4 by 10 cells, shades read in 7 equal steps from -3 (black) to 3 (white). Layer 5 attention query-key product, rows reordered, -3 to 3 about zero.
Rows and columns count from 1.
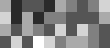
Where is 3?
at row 4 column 4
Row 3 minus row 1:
0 1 2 1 1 1 -1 3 0 -3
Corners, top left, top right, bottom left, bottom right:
1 2 -1 -1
